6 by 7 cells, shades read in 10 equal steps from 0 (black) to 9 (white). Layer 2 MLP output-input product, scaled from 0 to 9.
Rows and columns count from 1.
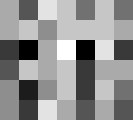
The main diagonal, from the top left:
6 7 6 7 2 6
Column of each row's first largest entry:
3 2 4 2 4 3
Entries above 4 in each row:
4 7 3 5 4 4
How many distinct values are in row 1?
5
